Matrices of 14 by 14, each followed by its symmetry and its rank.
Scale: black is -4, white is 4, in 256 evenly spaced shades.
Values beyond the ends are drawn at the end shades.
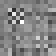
symmetric, rank three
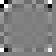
symmetric, rank one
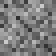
symmetric, full rank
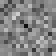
symmetric, full rank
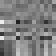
neither, rank two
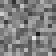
antisymmetric, full rank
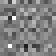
neither, rank three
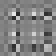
symmetric, rank one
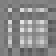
symmetric, rank one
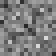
symmetric, full rank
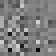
neither, rank three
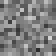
antisymmetric, full rank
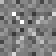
symmetric, rank three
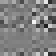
neither, rank two
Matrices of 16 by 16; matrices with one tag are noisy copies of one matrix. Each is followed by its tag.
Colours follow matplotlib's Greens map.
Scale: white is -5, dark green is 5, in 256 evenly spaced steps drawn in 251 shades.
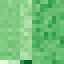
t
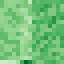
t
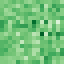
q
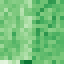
t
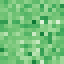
q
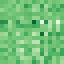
q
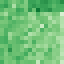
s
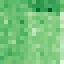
s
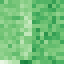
t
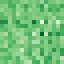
q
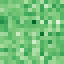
q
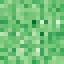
q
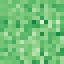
q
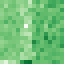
t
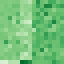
t
